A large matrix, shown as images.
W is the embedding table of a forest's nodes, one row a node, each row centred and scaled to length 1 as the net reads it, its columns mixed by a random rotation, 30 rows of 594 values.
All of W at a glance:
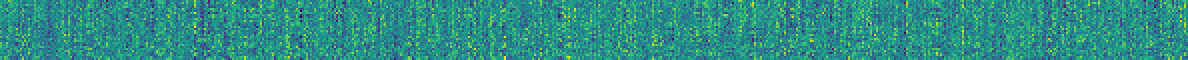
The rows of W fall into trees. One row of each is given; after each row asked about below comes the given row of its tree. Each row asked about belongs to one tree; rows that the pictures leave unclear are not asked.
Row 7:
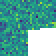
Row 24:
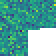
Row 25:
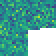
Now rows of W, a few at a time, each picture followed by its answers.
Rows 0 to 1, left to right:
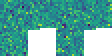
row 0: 24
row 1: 24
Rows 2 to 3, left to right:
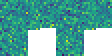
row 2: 24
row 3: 24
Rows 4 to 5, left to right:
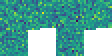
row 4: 7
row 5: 7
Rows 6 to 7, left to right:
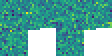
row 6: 24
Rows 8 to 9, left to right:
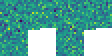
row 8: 7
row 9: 24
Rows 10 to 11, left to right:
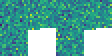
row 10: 7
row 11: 24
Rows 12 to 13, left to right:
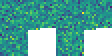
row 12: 24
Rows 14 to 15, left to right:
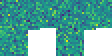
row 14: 25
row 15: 24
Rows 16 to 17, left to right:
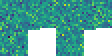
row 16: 24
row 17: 25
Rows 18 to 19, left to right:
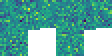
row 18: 7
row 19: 25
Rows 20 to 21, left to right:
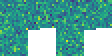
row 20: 25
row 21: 7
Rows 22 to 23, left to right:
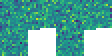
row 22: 7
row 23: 7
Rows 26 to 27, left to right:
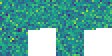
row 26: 24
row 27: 24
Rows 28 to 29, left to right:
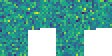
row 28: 7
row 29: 7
